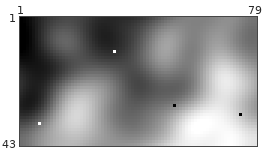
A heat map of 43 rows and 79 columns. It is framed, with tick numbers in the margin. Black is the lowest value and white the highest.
Slope: up to the bottom right. Lone odd cells: 4, 2 higher and 2 lower than their neighbours. Calmest part: top right. Ninth with the highest average: bottom right. Ninth with the lowest average: top left. Mirror symmetry: none. Odd rows or columns: none.
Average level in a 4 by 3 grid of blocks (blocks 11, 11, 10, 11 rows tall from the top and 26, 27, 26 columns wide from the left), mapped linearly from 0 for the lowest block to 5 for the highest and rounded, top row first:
012 | 013 | 214 | 335
